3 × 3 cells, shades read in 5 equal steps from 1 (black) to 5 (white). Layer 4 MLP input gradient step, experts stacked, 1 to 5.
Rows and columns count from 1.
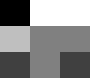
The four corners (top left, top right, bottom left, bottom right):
1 5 2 2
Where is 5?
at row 1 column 2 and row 1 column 3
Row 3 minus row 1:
1 -2 -3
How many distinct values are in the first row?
2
